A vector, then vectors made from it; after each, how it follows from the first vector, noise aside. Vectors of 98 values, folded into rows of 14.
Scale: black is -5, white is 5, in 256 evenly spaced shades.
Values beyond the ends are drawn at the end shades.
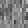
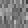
negated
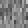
copied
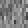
copied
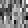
scaled up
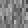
negated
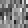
scaled up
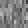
negated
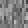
negated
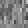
copied
